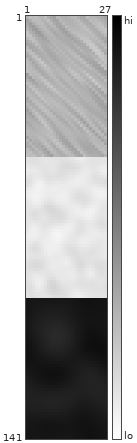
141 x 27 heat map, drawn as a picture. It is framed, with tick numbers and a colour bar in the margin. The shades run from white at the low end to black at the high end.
The table splits into 3 rows of 1 panel. Panel 1,1: low, slanting down to the right, faint in contrast. Panel 2,1: very low, blotchy, faint in contrast. Panel 3,1: very high, smooth, faint in contrast.
